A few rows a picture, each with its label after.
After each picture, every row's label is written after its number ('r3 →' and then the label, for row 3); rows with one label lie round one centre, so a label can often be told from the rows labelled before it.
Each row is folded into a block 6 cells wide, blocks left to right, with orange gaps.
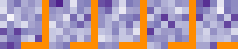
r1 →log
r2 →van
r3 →van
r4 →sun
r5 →van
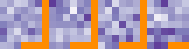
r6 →sun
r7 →van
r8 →sun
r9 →log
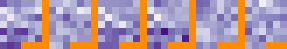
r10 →log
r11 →sun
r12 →log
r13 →log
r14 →van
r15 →sun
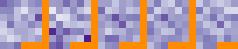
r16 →van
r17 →log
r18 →sun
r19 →sun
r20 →sun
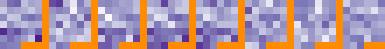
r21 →log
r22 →van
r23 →log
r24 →log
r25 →log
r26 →sun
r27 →van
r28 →sun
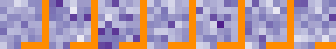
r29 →sun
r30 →van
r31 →log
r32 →sun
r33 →sun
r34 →sun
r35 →van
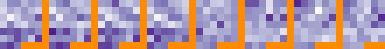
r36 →log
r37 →log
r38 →log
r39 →log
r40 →sun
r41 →van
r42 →van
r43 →van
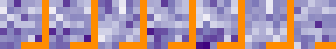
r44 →log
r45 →log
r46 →van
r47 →log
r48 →log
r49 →van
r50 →sun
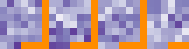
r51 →sun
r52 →log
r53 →sun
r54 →van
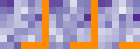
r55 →van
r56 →van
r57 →van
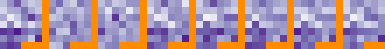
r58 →log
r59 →sun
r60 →sun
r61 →log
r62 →log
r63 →log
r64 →log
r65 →log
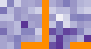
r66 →sun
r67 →log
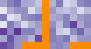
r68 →log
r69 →sun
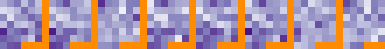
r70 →log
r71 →log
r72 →van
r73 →log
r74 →log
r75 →log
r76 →sun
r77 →van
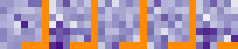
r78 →sun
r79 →log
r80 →sun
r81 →sun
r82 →log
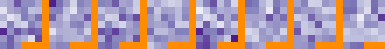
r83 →log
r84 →van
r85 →log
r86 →sun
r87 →log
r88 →van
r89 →sun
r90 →van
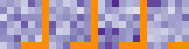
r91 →sun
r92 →sun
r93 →log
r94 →van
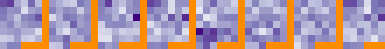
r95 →van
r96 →sun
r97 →van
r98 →van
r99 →log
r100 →sun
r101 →sun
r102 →van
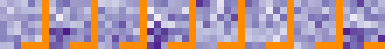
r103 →sun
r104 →log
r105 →sun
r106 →log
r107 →van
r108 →van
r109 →sun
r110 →log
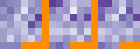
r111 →van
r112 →van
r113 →van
